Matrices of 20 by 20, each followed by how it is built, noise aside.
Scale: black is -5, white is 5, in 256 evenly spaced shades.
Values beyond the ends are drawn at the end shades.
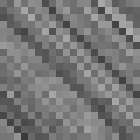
Toeplitz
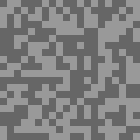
noise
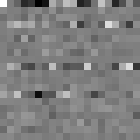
uneven rows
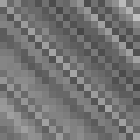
Toeplitz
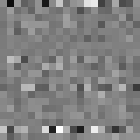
uneven rows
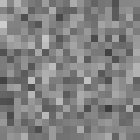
noise
